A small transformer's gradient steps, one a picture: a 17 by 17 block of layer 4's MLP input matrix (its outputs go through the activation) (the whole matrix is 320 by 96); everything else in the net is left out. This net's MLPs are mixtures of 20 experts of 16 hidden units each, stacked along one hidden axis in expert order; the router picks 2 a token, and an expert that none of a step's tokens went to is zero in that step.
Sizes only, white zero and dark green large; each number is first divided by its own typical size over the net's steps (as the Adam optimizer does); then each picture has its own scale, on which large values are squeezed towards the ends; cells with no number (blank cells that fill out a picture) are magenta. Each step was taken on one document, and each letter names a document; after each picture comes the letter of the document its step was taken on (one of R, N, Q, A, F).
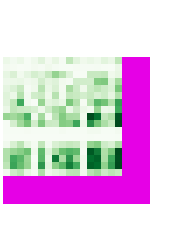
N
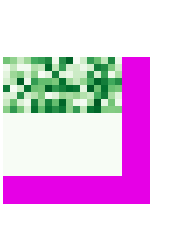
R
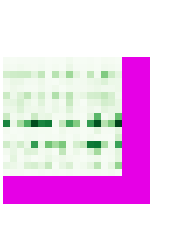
N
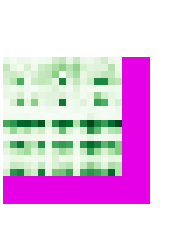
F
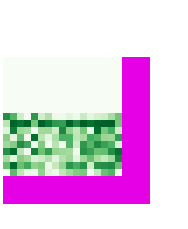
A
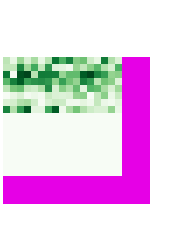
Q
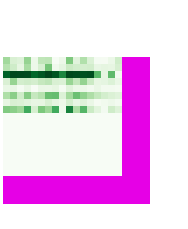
Q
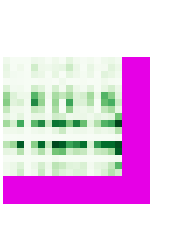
F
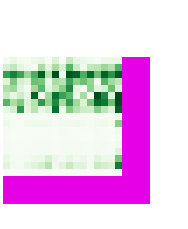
N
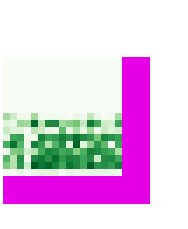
A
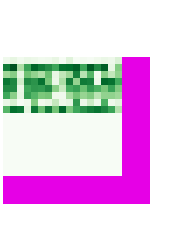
R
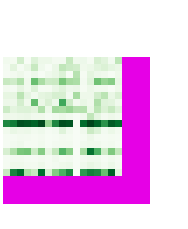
F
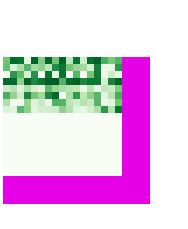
Q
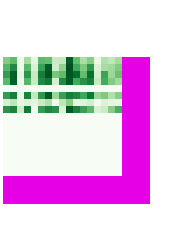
Q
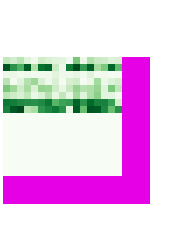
R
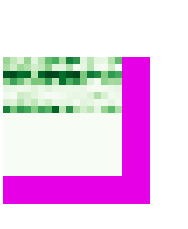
Q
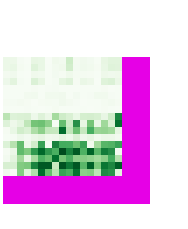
F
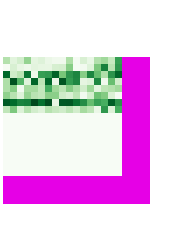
R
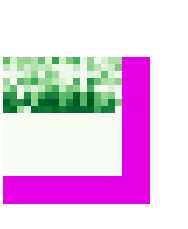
R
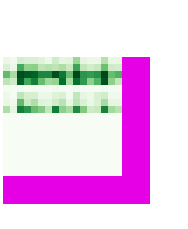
Q
